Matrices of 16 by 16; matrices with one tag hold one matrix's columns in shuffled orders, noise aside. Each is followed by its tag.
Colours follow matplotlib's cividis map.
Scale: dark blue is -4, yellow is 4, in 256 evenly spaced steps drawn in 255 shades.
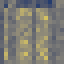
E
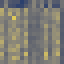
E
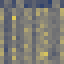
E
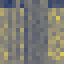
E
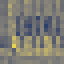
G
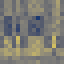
G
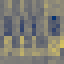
G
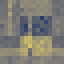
G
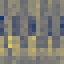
G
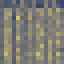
E
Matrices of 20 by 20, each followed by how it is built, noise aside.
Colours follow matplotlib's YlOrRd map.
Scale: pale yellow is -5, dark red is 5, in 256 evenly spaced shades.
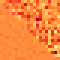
upper triangular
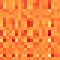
low rank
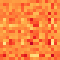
low rank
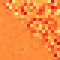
upper triangular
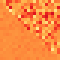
upper triangular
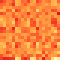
low rank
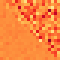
upper triangular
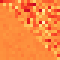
upper triangular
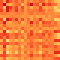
low rank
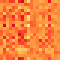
low rank
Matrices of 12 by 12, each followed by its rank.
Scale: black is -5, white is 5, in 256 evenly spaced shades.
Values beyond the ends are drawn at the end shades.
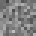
full rank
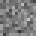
full rank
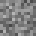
full rank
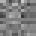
two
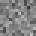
full rank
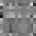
two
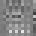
two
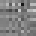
two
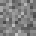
full rank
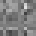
two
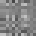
two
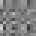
two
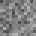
full rank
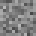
full rank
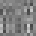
two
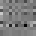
two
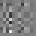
two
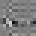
two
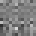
two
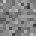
full rank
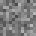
full rank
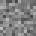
full rank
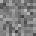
full rank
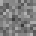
full rank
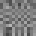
two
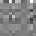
two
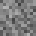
full rank
